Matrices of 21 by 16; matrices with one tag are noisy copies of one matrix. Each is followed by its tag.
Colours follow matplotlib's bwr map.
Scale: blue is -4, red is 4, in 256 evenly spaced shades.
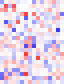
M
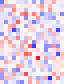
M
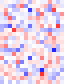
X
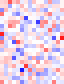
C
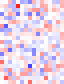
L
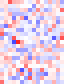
C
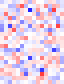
X
